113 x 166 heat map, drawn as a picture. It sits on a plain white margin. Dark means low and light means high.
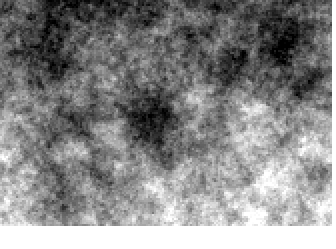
Odd rows or columns: none. Slope: up to the bottom. Ninth with the highest average: bottom right.
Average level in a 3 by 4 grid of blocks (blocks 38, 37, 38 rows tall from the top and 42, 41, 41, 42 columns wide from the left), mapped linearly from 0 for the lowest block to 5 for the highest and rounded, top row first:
0 1 1 0 / 2 1 2 3 / 3 3 4 5
